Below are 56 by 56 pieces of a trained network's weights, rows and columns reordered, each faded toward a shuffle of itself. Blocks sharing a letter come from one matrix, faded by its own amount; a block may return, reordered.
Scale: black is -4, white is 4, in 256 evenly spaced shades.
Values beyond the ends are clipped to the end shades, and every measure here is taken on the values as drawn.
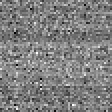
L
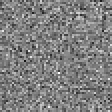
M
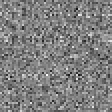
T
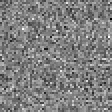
M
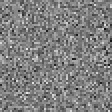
M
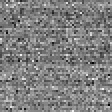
L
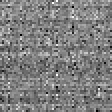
L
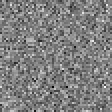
T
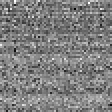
L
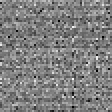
L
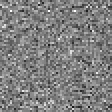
T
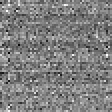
L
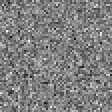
M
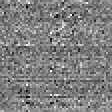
L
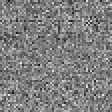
M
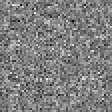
T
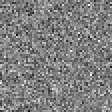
M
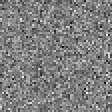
M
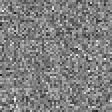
M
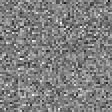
M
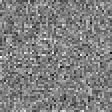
M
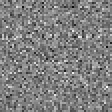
T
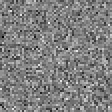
M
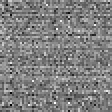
L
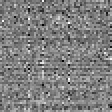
L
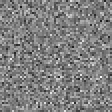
T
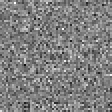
M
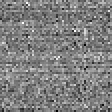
L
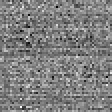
L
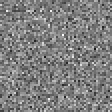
T
